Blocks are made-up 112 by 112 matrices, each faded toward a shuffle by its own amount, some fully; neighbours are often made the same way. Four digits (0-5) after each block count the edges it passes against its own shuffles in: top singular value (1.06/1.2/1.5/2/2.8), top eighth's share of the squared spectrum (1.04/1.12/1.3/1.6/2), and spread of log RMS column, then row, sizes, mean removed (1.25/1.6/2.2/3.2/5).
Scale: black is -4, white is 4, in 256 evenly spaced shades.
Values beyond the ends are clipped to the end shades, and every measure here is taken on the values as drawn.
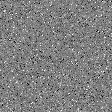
0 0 0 0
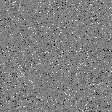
3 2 0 0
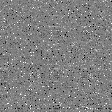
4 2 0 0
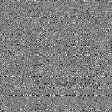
4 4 1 3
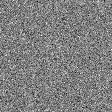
0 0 0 0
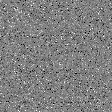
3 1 0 1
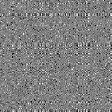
5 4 3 3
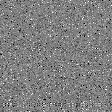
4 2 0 1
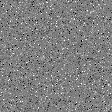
2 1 0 0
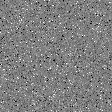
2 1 0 0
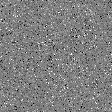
3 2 0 0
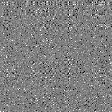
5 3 2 2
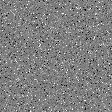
0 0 0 0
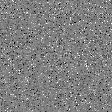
3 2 0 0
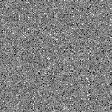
4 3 2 1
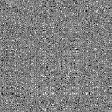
4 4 2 2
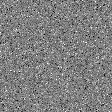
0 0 0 0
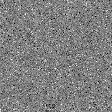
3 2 0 1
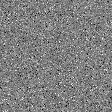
0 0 0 0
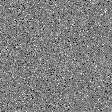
1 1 0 0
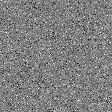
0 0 0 0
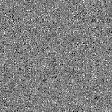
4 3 2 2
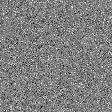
3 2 0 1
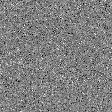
2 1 0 0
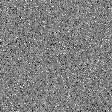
2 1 0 0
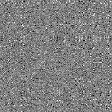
4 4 2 2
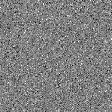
3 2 1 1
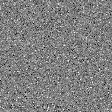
3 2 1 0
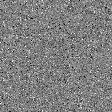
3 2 0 0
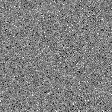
2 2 0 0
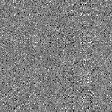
4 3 2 2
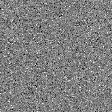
3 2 1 1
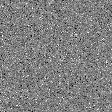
0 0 0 0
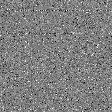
1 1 0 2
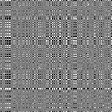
5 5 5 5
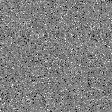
3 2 0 1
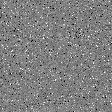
1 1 0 0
